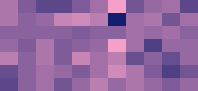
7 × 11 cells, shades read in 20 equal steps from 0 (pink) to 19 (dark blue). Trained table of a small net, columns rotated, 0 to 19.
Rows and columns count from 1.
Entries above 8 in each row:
6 3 8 4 5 6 4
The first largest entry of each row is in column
3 7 5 9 8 10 1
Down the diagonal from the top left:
6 9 9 10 4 7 8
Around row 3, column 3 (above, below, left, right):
8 6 9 9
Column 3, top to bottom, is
13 8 9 6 6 7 7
